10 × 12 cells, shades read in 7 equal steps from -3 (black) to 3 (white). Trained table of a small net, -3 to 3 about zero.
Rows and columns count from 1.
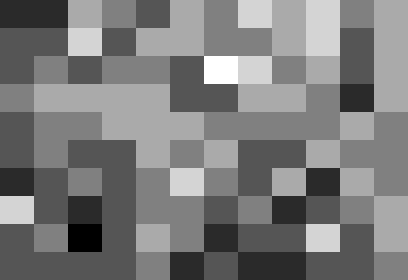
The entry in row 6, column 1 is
-1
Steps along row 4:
up same same same down same up same down down up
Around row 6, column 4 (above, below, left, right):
1 -1 -1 1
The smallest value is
-3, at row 9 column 3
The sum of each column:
-8 -5 -4 -4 4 1 -1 0 -2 4 -4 6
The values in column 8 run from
-2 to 2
